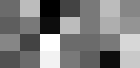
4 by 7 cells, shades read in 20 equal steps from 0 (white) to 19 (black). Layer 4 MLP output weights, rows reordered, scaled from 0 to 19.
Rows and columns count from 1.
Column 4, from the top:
14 5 11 10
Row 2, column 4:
5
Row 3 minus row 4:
-4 3 -1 1 -1 -8 -1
